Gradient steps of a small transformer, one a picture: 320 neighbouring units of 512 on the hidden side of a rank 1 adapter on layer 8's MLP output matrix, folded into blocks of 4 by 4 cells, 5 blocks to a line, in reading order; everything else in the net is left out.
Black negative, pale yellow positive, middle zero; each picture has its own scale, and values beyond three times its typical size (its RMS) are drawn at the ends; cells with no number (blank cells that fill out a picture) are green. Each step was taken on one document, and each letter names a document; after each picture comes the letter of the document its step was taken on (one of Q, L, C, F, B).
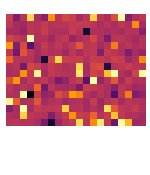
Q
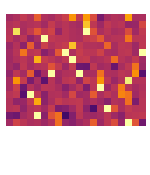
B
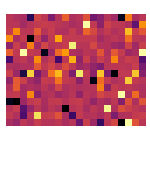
B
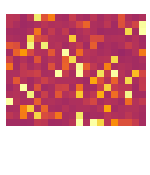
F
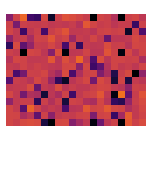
Q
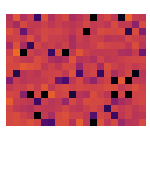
Q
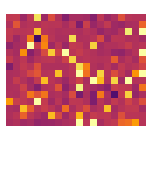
F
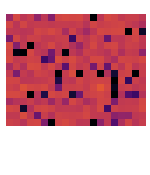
Q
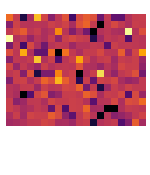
B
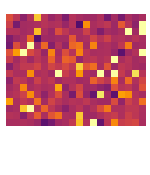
F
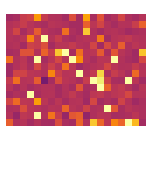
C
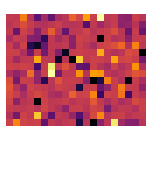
C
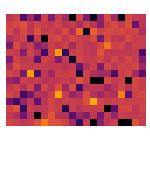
B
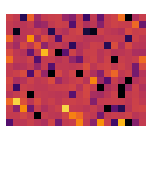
C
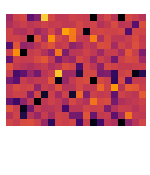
Q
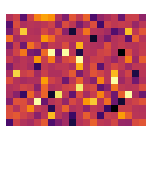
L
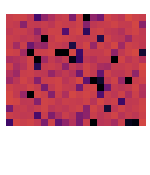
C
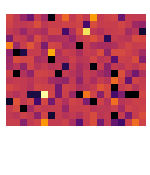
Q
